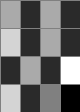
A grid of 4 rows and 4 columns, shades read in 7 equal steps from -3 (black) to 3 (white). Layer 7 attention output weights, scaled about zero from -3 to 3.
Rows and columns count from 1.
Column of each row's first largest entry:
1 1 4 1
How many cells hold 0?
1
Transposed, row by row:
1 2 -2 2 / -2 -2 1 -2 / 1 1 -2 0 / -2 -2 3 -3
